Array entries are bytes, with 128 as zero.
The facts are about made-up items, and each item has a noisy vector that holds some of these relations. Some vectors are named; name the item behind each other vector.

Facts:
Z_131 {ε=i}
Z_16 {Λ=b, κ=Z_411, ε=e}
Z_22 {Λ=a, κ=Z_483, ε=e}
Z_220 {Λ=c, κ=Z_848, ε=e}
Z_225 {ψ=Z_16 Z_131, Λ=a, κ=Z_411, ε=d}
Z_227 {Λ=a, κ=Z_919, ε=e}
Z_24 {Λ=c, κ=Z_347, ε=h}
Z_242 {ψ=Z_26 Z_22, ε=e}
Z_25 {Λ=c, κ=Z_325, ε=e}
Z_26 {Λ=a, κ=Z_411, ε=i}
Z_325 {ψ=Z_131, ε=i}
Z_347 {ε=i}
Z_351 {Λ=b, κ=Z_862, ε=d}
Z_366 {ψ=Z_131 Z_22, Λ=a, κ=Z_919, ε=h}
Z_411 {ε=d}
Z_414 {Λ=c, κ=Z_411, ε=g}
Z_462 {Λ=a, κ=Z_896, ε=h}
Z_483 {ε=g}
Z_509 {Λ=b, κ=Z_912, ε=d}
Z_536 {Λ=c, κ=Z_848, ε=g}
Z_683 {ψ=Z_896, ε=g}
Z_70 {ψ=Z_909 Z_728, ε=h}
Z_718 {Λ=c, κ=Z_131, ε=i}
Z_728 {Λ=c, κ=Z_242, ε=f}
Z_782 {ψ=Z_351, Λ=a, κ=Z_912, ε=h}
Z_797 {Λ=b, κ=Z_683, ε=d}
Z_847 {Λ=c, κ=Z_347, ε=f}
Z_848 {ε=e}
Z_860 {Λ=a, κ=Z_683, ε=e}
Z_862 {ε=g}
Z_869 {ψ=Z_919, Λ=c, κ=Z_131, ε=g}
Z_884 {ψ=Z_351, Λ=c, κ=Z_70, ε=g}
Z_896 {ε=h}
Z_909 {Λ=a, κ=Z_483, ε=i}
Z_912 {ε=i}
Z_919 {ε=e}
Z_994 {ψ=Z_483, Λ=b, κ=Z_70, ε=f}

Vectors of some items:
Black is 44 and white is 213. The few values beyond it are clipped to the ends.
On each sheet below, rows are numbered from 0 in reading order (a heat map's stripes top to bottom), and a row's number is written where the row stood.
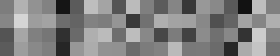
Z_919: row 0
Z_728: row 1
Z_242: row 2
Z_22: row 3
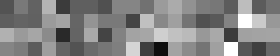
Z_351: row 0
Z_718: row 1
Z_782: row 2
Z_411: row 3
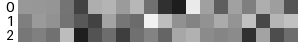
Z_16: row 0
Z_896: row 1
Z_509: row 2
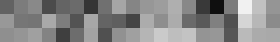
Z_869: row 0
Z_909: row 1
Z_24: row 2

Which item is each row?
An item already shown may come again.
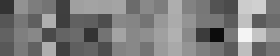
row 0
Z_220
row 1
Z_351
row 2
Z_869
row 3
Z_351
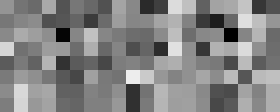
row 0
Z_225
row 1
Z_536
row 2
Z_227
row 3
Z_26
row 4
Z_797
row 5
Z_70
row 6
Z_847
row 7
Z_994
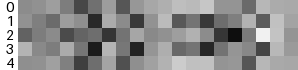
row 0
Z_462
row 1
Z_325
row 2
Z_869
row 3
Z_912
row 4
Z_24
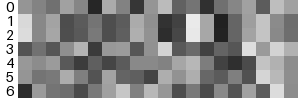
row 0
Z_347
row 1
Z_414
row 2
Z_414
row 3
Z_131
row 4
Z_884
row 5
Z_909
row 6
Z_848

